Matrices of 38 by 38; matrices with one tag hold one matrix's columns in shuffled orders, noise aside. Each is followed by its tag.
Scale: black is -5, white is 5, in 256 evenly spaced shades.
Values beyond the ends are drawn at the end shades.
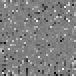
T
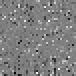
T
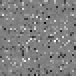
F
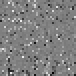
T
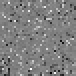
T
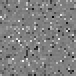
F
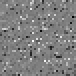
F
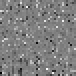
T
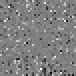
T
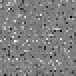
F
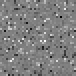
F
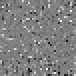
T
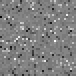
F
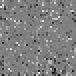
T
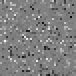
F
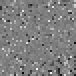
T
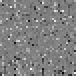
T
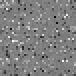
F
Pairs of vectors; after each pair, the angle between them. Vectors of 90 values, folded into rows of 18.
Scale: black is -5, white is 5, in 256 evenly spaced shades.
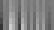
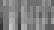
nearly parallel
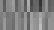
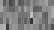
orthogonal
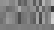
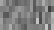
partly aligned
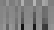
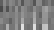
nearly opposite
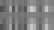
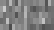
partly opposed
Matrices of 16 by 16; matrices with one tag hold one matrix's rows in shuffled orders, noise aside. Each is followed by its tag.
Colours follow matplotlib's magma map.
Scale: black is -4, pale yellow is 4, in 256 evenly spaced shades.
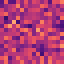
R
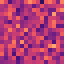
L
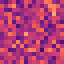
L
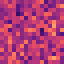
L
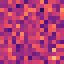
L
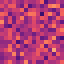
L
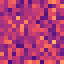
L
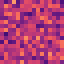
R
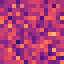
L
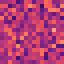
L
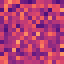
R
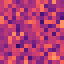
L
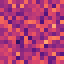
L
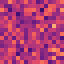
L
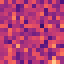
L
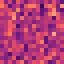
L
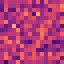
R
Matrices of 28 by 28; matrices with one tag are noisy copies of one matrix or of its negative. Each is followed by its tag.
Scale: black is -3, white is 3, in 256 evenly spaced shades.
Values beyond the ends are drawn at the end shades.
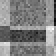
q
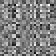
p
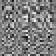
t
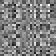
p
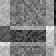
q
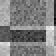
q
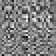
t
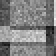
q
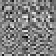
t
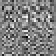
t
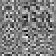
t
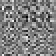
t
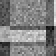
q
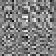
t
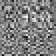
t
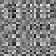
p
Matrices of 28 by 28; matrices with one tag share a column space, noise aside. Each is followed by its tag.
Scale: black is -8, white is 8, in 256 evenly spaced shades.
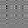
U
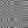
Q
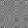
Q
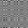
Q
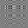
U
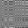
Q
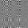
Q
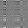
Q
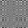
Q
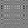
U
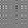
U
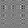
U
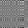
Q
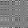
Q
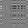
U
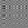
U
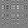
U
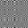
Q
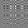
U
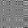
Q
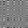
Q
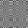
Q
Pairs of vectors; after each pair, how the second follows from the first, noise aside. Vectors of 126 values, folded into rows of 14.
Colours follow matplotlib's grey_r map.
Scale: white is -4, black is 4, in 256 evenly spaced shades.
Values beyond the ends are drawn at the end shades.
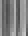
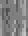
partly zeroed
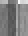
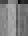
negated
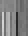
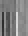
negated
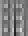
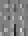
partly zeroed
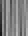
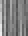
negated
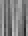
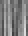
negated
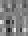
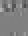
partly zeroed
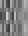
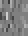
partly zeroed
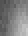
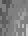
partly zeroed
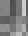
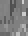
partly zeroed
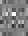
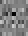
negated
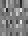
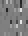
partly zeroed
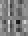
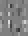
partly zeroed
